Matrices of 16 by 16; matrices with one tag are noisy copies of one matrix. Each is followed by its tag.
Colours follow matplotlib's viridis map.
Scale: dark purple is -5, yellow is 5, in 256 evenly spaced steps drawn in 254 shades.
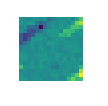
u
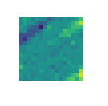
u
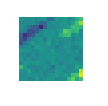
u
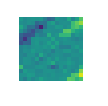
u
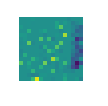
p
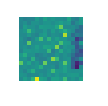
p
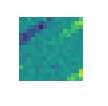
u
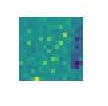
p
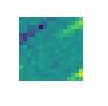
u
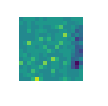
p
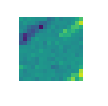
u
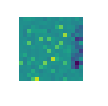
p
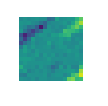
u
